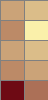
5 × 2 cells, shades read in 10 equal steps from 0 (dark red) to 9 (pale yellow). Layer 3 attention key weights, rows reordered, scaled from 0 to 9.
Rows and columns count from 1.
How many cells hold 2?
0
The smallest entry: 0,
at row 5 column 1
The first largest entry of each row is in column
2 2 2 2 2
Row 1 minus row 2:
1 -2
